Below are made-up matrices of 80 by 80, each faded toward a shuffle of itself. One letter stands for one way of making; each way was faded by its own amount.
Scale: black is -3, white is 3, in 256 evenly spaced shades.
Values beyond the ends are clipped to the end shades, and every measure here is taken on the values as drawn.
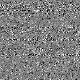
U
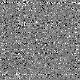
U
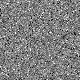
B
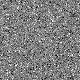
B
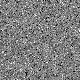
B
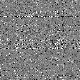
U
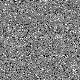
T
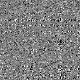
U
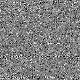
T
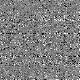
U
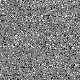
T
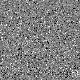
T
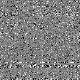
U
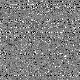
U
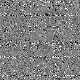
U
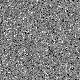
B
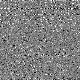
T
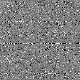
U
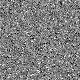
B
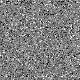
T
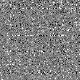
U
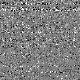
U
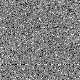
T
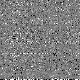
U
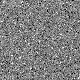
B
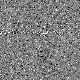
T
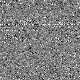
T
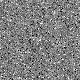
B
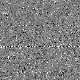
T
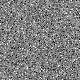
B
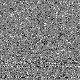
T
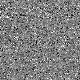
T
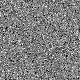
B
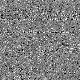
T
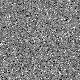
B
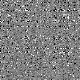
U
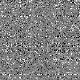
U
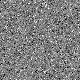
B
